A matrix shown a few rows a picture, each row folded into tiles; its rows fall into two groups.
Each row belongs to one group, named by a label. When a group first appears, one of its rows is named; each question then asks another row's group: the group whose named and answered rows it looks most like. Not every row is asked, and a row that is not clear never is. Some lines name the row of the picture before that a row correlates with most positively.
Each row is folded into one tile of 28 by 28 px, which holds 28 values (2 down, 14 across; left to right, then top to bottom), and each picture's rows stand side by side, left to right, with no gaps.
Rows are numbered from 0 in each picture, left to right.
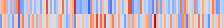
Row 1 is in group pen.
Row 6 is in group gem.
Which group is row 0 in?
gem
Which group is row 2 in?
gem
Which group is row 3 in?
pen
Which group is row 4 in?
gem
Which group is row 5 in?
pen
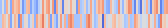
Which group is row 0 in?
gem
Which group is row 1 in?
pen
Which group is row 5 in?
gem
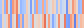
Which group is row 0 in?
gem
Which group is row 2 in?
gem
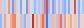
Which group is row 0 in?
pen
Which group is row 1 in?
pen
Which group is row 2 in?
pen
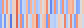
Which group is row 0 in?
gem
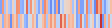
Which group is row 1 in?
gem
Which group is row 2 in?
pen
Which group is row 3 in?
gem
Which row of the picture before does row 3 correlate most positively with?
0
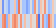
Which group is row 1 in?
gem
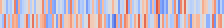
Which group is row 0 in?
pen
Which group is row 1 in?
pen
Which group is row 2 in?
pen
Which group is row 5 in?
gem
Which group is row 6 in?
gem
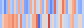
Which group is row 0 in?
pen
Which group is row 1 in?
gem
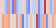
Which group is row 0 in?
pen
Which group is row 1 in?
gem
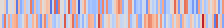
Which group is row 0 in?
pen
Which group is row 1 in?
gem
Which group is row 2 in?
gem
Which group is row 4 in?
gem
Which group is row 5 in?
pen
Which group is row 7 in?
gem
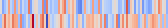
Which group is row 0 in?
pen
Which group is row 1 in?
pen
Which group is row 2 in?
gem
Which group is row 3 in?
pen
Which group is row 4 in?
pen
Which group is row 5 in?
pen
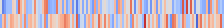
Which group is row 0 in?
pen
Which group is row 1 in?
gem
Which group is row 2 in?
pen
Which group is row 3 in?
pen
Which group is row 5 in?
pen
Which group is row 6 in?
pen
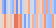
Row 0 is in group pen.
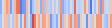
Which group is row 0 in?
gem
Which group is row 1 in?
pen
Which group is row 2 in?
pen
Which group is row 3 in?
pen
